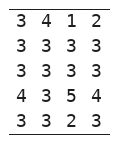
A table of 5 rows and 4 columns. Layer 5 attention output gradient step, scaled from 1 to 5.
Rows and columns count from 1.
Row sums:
10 12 12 16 11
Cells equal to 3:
13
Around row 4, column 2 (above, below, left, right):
3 3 4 5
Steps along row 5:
same down up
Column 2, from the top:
4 3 3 3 3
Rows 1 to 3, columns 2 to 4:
4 1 2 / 3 3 3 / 3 3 3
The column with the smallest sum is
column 3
